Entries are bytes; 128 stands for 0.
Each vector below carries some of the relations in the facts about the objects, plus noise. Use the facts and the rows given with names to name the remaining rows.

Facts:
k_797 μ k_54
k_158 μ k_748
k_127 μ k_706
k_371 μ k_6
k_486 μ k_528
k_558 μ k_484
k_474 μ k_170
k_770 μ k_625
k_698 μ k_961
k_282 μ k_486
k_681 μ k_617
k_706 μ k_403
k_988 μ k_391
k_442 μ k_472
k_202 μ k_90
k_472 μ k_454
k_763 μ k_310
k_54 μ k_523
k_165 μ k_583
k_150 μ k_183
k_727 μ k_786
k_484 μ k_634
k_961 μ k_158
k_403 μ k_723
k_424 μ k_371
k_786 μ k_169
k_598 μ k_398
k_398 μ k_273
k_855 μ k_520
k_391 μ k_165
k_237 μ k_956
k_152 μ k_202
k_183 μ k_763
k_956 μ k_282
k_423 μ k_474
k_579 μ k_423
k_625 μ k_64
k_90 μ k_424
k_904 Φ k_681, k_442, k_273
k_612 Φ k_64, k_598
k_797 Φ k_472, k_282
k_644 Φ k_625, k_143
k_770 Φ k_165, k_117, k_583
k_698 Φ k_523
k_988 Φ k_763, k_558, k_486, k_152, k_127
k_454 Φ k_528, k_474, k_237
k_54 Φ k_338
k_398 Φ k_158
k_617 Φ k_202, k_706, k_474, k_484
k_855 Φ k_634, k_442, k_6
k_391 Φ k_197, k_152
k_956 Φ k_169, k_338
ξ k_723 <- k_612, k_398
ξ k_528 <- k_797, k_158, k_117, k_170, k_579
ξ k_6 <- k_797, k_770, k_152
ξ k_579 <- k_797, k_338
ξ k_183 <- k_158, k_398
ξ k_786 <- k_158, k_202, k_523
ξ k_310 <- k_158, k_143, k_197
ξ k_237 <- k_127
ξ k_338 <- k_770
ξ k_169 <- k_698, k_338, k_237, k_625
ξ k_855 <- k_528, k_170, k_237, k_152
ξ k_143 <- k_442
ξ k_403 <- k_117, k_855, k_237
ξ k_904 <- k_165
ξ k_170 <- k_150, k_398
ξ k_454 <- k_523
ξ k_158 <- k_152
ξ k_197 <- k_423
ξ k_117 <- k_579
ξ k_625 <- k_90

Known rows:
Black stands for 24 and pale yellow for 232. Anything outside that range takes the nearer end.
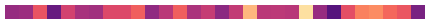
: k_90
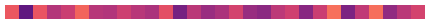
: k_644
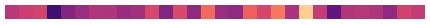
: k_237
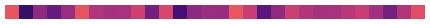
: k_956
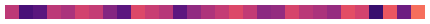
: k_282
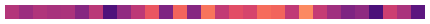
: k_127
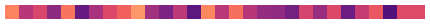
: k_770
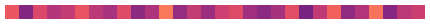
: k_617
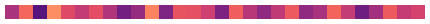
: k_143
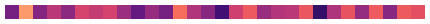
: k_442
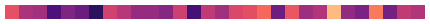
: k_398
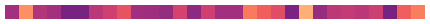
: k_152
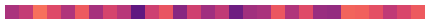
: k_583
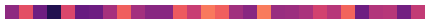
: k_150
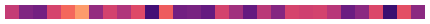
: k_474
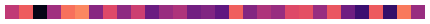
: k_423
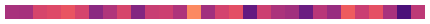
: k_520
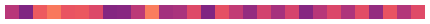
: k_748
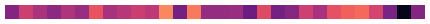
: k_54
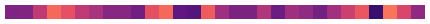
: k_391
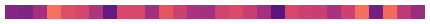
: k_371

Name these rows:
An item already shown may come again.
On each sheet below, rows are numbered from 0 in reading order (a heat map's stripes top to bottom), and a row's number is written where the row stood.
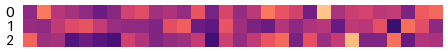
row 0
k_152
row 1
k_391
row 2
k_398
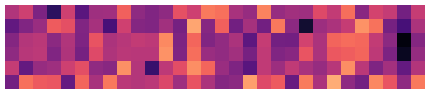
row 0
k_150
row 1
k_904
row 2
k_54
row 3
k_54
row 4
k_763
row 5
k_523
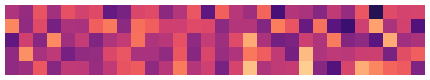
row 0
k_961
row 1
k_169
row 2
k_202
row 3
k_152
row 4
k_90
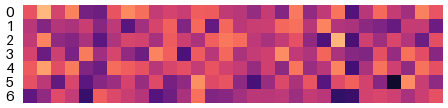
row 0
k_6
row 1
k_127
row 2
k_528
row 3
k_698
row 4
k_6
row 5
k_183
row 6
k_472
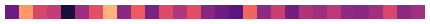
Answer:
k_786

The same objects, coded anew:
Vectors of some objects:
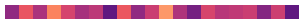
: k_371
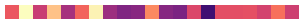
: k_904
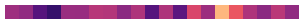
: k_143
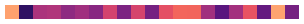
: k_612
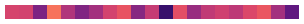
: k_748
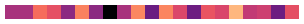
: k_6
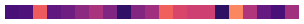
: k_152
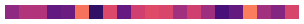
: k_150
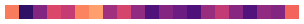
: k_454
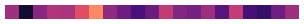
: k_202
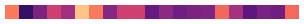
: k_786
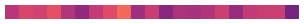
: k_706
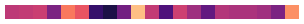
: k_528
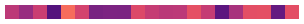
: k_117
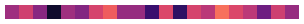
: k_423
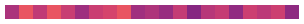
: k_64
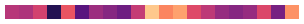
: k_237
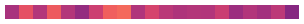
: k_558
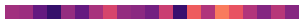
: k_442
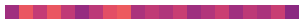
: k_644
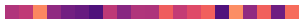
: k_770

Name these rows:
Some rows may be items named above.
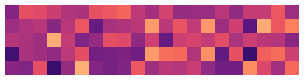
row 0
k_474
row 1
k_625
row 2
k_961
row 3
k_90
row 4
k_170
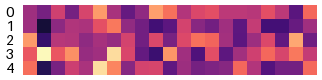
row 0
k_855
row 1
k_202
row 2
k_612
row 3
k_165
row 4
k_786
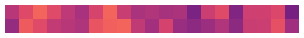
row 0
k_583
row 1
k_474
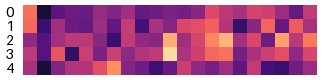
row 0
k_158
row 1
k_398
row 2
k_698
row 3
k_127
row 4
k_202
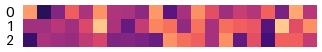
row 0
k_723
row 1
k_169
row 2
k_90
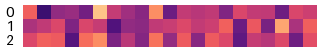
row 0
k_183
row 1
k_338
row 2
k_579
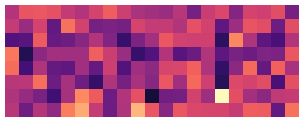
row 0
k_583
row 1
k_117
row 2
k_152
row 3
k_523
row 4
k_398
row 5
k_797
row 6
k_310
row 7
k_403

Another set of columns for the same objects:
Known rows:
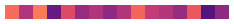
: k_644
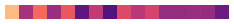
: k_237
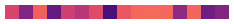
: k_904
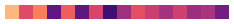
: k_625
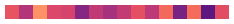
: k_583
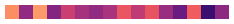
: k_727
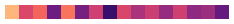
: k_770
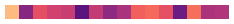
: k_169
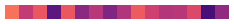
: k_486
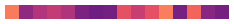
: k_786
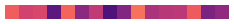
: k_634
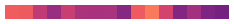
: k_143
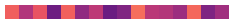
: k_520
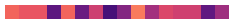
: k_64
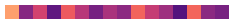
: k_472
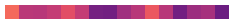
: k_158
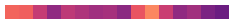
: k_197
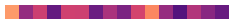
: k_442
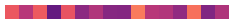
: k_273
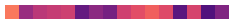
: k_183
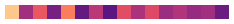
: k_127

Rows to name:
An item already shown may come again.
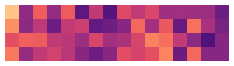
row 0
k_237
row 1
k_454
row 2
k_423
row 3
k_786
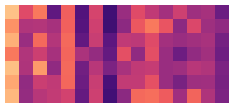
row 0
k_625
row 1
k_528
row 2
k_338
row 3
k_152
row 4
k_90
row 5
k_117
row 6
k_6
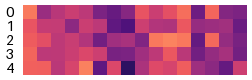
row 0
k_786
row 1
k_202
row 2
k_310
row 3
k_158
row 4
k_170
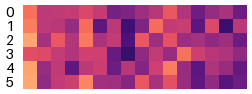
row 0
k_158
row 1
k_723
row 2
k_797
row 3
k_523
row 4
k_442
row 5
k_150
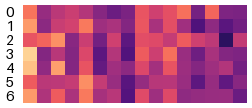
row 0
k_786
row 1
k_150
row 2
k_474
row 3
k_855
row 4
k_698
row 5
k_398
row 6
k_797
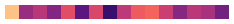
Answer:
k_403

